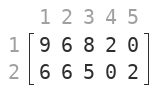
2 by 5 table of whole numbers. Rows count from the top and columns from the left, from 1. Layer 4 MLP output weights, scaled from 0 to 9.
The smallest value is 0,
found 2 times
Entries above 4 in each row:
3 3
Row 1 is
9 6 8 2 0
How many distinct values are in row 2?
4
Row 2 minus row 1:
-3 0 -3 -2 2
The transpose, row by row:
9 6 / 6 6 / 8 5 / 2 0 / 0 2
